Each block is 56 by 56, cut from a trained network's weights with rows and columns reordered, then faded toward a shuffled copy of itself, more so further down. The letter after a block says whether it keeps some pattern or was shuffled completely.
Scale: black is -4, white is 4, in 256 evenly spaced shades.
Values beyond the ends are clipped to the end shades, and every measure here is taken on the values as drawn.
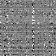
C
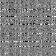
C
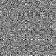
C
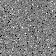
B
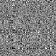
C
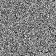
B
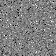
B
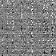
C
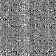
C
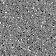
B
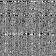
C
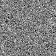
B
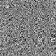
C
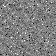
B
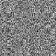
C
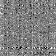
C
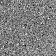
B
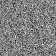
B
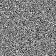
B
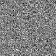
C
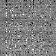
C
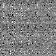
C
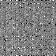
C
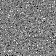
B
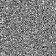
C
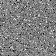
B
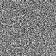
C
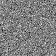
B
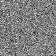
B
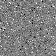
B
